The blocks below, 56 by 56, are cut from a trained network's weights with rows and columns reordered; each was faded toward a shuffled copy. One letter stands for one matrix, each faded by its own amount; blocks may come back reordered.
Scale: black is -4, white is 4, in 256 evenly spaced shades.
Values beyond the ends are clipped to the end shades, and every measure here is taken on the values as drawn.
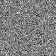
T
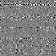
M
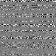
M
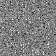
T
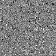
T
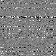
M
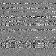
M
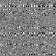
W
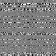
M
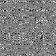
W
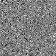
T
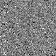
T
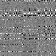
M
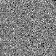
T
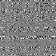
M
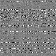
M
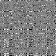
W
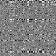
W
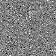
T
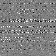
M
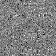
T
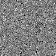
T
